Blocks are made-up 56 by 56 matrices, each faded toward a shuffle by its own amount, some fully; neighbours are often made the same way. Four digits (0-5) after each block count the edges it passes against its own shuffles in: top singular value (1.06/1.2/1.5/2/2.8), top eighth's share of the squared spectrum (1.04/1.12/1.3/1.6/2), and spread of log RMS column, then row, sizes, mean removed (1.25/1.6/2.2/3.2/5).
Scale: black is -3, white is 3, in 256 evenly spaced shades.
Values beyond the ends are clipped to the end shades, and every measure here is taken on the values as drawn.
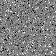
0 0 0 0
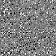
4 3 2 2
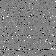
3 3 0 1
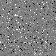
2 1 0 0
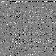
3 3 1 2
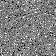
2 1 0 0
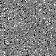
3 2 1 0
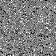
2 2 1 0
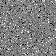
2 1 0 0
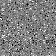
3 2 1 1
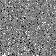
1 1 0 0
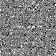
2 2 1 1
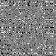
4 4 2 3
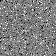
0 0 0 0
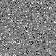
2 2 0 1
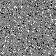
0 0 0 0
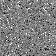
1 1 1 0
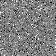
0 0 2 0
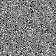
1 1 1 0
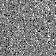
1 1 2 0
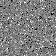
0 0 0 0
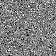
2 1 0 0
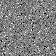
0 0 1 0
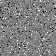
0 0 0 0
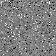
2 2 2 1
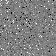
1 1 0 0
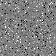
0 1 1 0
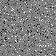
0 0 0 0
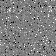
0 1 0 0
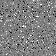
1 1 0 1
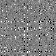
2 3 3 3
